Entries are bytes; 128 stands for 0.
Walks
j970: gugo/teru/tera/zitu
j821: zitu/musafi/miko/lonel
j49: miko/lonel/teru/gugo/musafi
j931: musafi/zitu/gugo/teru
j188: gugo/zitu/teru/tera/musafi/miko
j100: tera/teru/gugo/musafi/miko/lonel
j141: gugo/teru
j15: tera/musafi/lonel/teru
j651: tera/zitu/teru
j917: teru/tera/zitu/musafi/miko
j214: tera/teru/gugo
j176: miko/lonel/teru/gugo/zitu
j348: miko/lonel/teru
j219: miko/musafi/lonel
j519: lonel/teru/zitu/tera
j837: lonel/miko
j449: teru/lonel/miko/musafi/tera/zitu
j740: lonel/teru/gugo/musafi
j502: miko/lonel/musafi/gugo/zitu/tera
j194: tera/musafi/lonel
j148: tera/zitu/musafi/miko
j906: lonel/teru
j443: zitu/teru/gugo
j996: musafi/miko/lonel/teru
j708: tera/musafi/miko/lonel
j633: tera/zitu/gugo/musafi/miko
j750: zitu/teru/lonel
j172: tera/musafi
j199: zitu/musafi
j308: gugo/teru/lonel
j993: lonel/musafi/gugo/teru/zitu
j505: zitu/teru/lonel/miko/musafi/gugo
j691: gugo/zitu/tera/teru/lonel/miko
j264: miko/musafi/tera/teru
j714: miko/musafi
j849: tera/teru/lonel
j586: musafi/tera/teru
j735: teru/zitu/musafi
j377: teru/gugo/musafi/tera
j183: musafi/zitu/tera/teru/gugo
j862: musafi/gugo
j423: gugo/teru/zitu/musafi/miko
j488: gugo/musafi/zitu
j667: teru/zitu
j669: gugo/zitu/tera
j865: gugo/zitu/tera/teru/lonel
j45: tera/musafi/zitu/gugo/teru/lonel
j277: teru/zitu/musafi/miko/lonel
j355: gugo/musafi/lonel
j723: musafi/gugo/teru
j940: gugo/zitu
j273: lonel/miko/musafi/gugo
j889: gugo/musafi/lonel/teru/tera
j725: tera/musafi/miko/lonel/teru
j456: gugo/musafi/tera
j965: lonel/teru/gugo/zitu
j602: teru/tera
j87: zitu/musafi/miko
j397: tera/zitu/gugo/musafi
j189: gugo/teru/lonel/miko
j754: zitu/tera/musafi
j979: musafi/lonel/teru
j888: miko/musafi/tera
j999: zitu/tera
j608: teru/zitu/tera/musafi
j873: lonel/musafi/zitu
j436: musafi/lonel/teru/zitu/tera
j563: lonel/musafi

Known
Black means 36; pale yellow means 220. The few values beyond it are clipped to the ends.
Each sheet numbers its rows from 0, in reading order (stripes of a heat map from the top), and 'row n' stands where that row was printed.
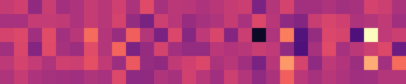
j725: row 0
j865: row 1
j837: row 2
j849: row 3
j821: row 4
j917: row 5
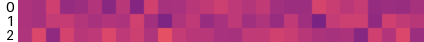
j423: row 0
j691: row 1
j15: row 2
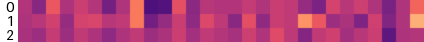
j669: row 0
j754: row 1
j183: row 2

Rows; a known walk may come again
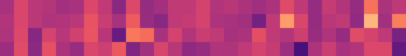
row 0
j277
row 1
j821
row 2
j979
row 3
j849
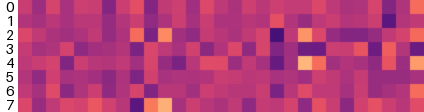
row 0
j397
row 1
j183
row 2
j888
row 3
j189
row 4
j87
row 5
j423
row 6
j633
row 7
j355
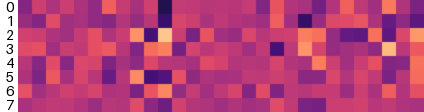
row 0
j750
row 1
j443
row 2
j172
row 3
j219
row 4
j488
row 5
j669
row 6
j273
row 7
j865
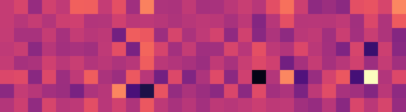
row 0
j194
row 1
j502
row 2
j49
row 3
j586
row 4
j889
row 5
j837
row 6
j651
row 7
j15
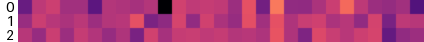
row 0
j667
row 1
j608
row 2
j931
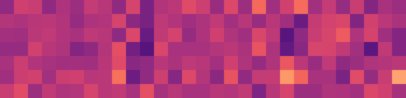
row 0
j735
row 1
j691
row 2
j965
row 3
j970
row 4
j917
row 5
j754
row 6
j725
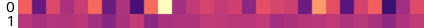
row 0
j862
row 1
j188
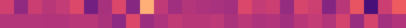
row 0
j456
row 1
j505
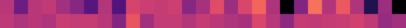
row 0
j141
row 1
j993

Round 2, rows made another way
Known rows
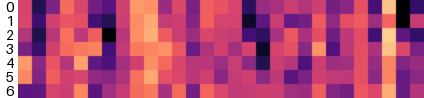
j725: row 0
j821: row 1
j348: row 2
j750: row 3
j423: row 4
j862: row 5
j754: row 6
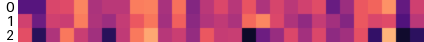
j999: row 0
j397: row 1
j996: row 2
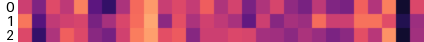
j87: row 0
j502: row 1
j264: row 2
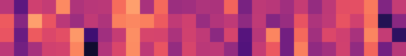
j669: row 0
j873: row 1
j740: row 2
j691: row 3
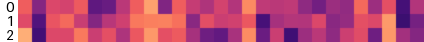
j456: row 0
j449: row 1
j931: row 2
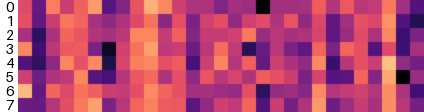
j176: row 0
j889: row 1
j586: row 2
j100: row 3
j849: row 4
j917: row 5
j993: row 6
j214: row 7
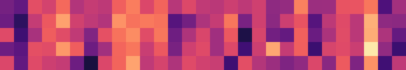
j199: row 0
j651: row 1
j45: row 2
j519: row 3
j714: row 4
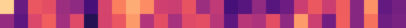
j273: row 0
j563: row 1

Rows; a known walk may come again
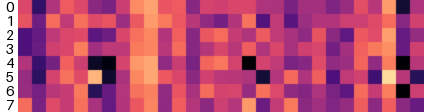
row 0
j264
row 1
j940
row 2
j172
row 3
j999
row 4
j708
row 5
j906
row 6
j148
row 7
j377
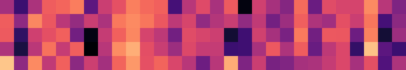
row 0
j865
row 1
j873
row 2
j277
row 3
j348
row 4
j488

